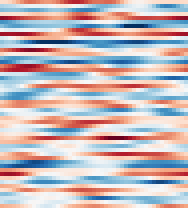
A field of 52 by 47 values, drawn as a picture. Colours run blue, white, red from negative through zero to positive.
Stripes: horizontal, repeating 12 times. Slope: none. Grain: streaks across. Average level on the scale: 50%.
